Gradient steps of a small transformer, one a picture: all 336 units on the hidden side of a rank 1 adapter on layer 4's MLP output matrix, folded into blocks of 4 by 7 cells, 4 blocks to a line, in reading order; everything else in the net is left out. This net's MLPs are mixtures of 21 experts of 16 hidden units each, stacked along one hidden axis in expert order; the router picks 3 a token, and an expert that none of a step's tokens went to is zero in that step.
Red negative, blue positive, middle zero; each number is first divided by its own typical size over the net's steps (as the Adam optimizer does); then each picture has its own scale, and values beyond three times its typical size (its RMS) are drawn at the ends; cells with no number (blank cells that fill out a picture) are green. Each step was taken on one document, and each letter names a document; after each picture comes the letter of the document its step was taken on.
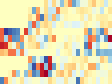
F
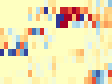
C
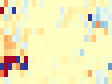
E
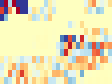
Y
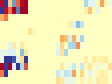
E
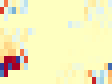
E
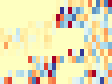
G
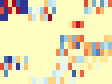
Y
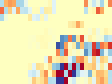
Y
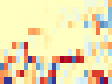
G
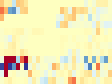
C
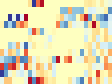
G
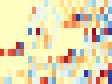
F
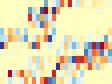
F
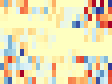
C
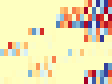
G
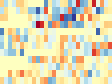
F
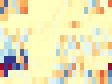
E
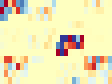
Y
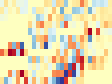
F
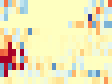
E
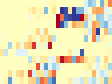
G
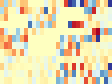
E
